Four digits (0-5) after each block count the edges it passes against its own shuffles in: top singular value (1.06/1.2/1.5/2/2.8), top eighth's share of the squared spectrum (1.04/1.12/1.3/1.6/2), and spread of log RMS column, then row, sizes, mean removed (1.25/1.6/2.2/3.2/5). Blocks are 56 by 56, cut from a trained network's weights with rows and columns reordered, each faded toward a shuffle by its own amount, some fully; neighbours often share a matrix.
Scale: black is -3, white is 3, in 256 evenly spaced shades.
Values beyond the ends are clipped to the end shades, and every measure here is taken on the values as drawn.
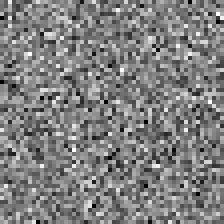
0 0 0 0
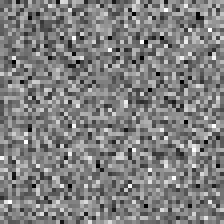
0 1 0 0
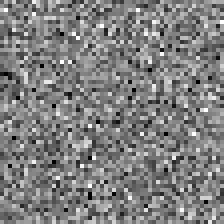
0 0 0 0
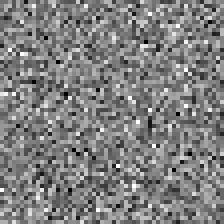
0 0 0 0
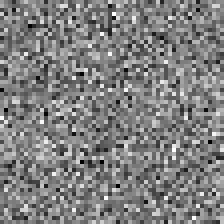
0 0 1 0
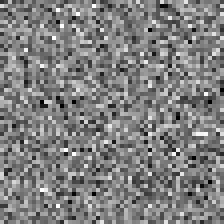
2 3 1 1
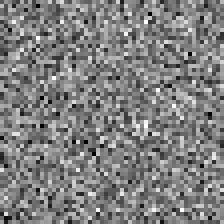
1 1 0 0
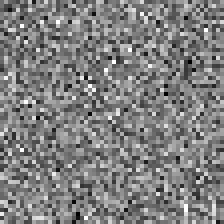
1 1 1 0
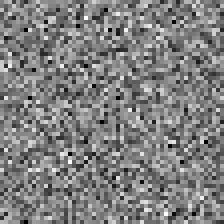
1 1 0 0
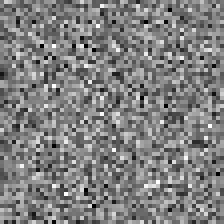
3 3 2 1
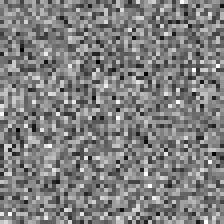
2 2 0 0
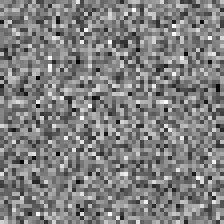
0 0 0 0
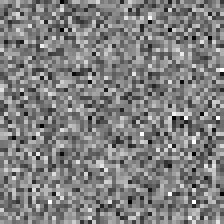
2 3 1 0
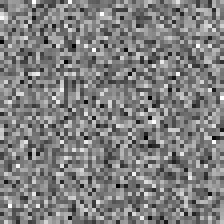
2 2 0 0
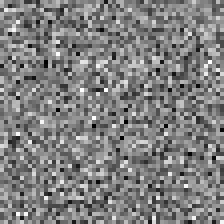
0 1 0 0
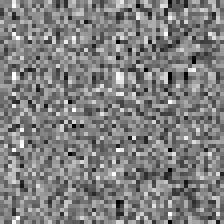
4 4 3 1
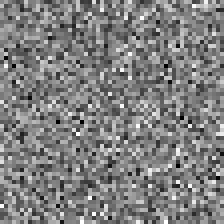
0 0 0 0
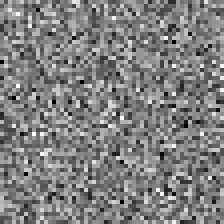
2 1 0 0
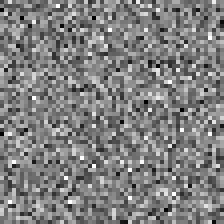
1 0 0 0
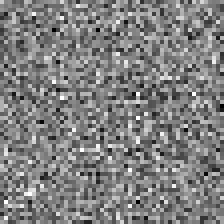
2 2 0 0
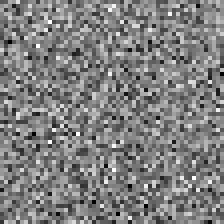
1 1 0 0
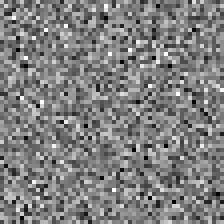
1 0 0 0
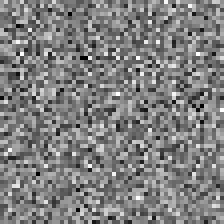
2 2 1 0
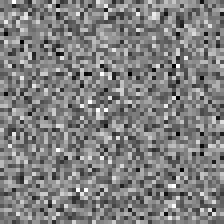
3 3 2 0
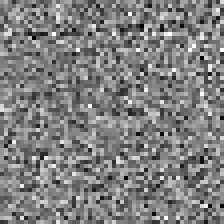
2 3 1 1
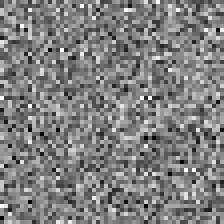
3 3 1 1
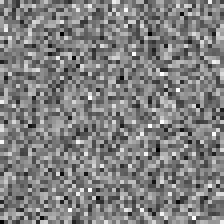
1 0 0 0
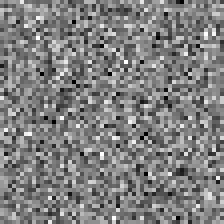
1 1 0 0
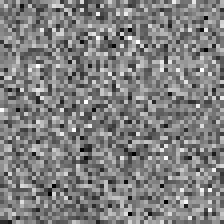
2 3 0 0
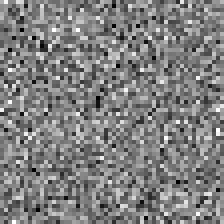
2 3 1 1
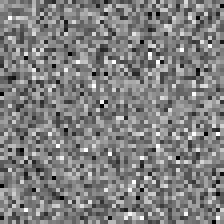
0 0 0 0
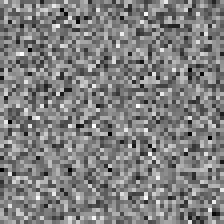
1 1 0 0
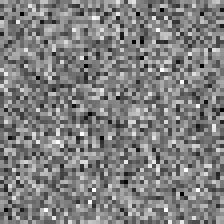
1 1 0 0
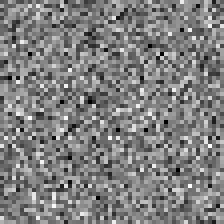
0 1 0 0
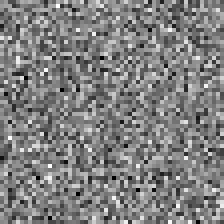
2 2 0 1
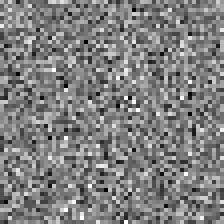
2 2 1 0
